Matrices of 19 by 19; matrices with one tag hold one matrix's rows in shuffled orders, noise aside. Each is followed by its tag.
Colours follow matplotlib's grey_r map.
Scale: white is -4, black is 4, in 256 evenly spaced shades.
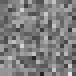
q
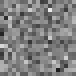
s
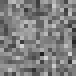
q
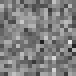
q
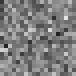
s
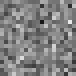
q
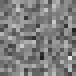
q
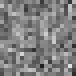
q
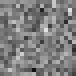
q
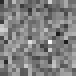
s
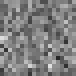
s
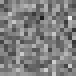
q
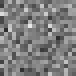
s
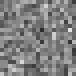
q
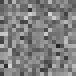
s
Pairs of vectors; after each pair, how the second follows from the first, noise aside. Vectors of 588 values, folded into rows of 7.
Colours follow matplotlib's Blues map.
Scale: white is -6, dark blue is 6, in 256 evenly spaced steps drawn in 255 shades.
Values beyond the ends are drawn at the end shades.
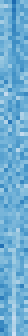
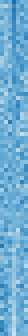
copied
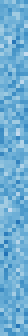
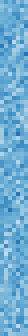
negated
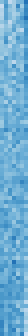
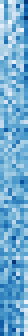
scaled up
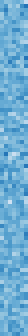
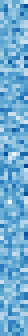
scaled up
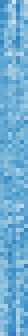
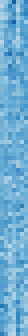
negated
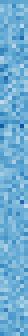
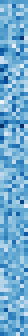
scaled up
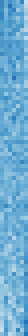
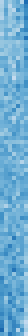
negated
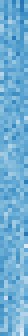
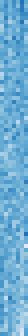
copied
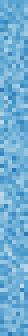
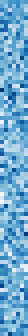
scaled up
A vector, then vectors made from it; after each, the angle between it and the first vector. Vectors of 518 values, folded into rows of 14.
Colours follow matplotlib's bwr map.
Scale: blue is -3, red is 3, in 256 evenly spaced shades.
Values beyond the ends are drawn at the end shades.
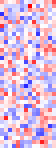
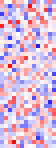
partly aligned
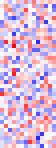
orthogonal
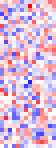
nearly parallel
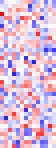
nearly opposite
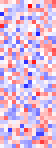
nearly parallel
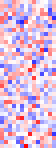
orthogonal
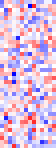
partly opposed
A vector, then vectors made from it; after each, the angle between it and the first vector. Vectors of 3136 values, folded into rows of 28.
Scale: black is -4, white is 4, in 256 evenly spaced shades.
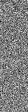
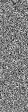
nearly parallel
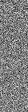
nearly parallel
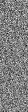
orthogonal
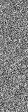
partly aligned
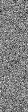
partly opposed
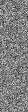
partly aligned
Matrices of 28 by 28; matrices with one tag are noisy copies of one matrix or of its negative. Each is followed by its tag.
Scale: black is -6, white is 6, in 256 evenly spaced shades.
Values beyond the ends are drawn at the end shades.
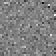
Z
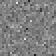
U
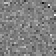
Z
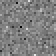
U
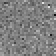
Z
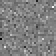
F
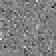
F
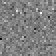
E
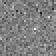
E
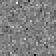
U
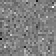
F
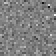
Z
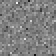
U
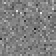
E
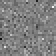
F
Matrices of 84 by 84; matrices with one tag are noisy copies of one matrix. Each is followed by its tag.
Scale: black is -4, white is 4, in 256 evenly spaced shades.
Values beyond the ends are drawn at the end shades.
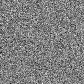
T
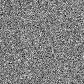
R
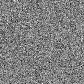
T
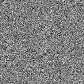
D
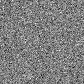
R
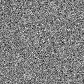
R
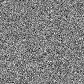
D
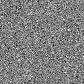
R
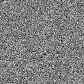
D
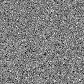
D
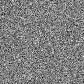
R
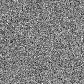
T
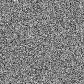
T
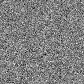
D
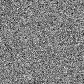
R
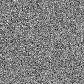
T
